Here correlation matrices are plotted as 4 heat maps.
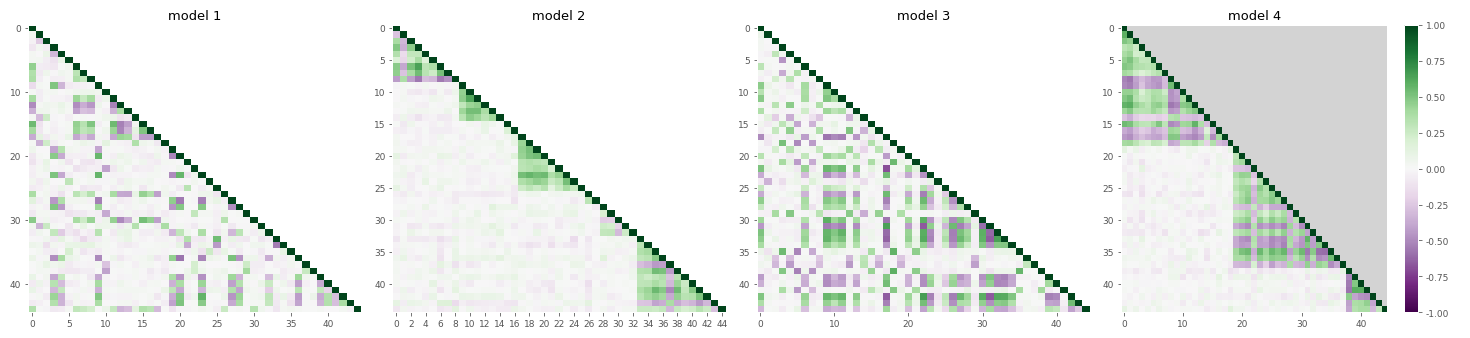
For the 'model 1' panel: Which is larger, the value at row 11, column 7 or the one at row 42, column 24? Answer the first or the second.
the first
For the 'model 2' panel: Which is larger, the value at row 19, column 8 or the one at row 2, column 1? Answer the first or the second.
the first
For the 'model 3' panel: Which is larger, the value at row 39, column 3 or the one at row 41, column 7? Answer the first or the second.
the first
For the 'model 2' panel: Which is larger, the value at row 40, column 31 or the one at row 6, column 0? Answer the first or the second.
the second
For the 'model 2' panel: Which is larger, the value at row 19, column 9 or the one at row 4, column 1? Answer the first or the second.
the first
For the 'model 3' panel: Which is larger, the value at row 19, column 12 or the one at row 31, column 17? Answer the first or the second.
the second
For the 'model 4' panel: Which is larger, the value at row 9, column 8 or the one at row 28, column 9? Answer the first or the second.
the first
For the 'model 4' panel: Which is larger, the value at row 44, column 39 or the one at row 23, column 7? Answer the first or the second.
the first
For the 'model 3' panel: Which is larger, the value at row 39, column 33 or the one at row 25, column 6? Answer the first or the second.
the second
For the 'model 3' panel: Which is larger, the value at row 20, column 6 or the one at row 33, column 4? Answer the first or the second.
the first
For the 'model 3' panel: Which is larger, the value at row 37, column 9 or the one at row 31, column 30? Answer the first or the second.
the first
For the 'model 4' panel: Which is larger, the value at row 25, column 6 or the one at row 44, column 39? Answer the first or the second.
the second
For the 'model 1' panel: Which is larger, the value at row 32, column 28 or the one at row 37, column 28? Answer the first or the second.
the first
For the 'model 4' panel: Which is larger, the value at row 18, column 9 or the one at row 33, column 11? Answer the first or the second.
the second
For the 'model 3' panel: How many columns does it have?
45
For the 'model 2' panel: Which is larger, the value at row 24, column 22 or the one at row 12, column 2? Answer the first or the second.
the first
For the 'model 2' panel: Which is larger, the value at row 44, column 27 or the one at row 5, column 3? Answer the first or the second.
the second
